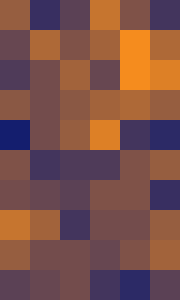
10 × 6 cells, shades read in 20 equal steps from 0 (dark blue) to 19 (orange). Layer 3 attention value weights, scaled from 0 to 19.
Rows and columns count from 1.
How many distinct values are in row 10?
5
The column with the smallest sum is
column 2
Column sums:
82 78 79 96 101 90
